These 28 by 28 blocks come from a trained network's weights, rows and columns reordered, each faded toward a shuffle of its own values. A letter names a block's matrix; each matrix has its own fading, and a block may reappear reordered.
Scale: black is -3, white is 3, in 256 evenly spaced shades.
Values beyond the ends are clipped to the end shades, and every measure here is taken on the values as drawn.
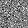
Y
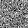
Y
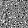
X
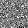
X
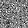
X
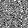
X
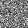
Y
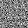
Y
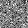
Y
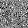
Y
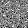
X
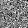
Y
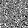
X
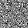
X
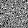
Y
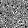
X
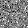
X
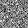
Y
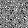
X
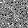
Y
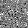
X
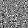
X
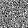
Y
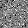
X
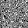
X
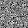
X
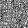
Y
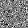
X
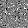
X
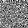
X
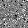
X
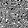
X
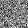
Y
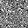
X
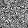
X
